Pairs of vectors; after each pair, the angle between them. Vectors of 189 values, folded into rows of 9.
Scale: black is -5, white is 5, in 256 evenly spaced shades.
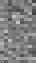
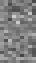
nearly parallel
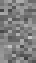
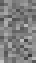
partly aligned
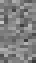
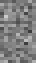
partly opposed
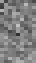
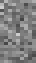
nearly opposite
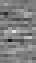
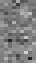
partly aligned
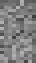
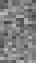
partly aligned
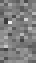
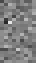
nearly parallel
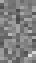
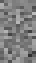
nearly opposite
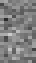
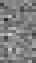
nearly parallel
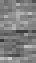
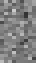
orthogonal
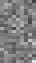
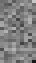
nearly opposite
